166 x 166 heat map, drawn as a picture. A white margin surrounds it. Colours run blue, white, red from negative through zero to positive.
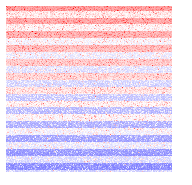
Overall the values sit about 50% of the way up the scale. Horizontal stripes repeat 12 times down the table. There is an overall slope up to the top. The values follow a bell shape.
